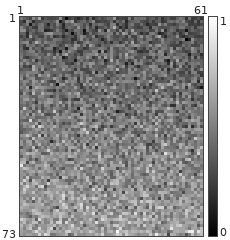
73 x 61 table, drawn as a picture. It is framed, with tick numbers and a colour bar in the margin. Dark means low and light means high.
Slope: up to the bottom. Histogram: bell-shaped. Odd rows or columns: none.
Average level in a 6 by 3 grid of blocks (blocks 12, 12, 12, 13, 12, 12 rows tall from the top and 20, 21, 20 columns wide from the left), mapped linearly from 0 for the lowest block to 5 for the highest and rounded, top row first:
0 0 0 | 1 1 1 | 2 2 2 | 3 3 3 | 4 4 4 | 5 5 5
